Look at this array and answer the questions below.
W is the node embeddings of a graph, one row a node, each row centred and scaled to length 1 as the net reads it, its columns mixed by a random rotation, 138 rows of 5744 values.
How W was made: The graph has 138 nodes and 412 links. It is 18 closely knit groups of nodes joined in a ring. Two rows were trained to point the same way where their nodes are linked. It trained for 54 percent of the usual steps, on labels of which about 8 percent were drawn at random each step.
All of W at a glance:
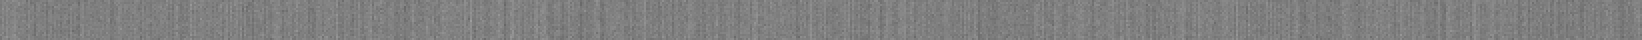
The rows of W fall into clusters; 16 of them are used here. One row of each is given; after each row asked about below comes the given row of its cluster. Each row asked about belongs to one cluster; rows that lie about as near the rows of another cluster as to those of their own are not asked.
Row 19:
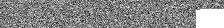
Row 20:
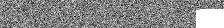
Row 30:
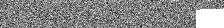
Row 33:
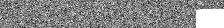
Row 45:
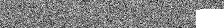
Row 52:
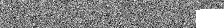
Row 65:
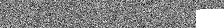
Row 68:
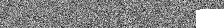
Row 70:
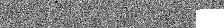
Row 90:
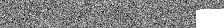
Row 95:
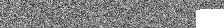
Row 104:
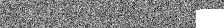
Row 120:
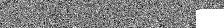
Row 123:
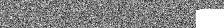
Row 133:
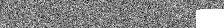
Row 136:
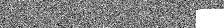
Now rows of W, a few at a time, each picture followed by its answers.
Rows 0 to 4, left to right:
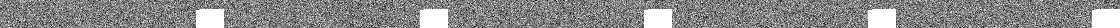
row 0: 19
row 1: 104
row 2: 133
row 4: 136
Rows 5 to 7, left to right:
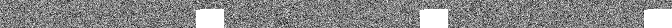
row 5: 52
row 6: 95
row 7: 20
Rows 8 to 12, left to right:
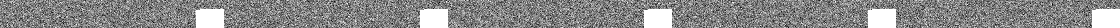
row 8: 95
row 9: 45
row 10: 68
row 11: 95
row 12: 19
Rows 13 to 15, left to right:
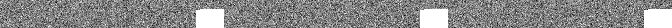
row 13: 70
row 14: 30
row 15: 120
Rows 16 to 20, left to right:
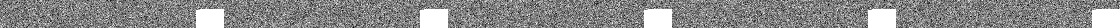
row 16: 133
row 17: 90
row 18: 20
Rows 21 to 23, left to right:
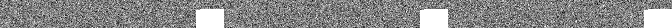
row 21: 68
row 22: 120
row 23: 65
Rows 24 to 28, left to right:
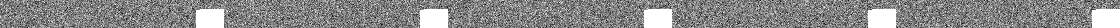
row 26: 33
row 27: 123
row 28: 123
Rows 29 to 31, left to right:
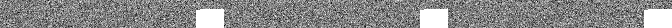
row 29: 70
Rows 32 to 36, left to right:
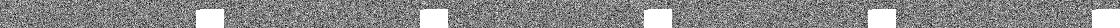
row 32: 120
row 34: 70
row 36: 33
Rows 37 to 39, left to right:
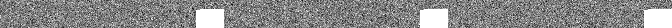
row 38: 104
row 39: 68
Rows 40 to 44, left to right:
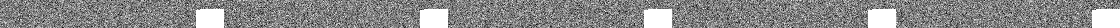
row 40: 68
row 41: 136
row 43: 30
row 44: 123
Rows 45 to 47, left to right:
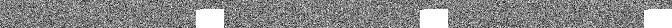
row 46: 136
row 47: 70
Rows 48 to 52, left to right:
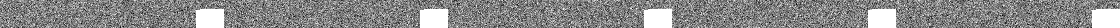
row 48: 52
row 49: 19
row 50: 33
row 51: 20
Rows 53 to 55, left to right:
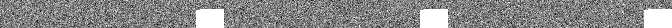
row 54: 133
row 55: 95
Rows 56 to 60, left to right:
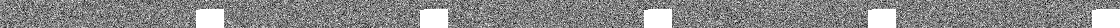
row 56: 20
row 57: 68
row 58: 123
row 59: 30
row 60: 65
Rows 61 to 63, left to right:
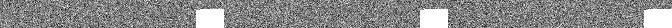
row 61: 33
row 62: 45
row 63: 136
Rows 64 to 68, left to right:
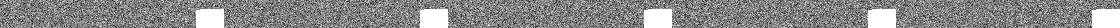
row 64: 95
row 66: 123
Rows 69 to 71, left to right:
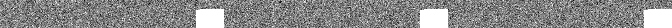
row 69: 20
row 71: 65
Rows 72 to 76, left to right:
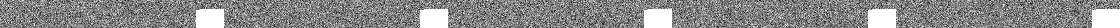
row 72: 52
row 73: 123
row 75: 133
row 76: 20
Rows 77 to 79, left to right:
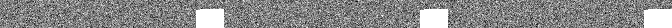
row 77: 33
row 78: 52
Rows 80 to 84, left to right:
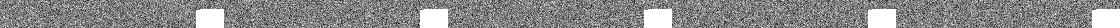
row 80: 133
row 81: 19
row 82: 90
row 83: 133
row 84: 70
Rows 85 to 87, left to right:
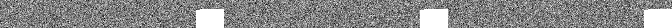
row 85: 120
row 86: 90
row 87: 33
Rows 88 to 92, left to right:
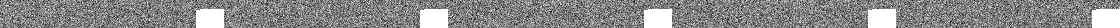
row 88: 45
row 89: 120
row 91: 30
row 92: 123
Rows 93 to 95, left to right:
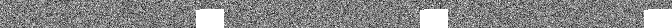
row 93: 52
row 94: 123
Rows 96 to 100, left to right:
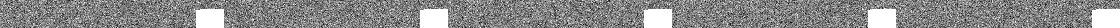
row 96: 52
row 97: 19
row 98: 52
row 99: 136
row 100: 45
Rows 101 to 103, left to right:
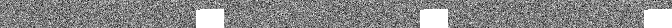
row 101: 30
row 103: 70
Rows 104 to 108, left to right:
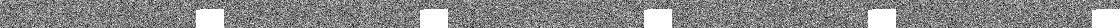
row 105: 90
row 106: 19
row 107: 104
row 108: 30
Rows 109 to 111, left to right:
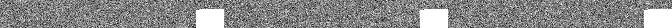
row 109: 19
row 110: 95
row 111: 33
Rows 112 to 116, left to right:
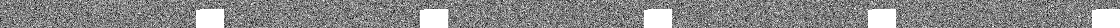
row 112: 30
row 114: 104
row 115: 33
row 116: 65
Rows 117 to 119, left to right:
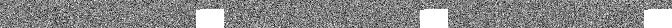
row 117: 30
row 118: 123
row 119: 70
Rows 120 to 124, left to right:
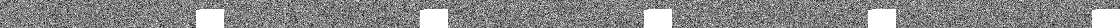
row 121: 104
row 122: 133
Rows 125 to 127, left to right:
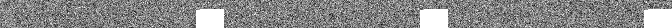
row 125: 120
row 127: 52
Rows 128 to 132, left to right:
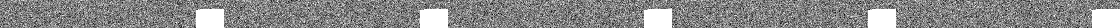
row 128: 136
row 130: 90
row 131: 136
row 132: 52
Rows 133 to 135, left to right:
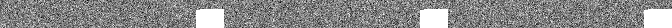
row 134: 70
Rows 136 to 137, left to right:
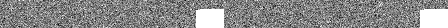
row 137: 65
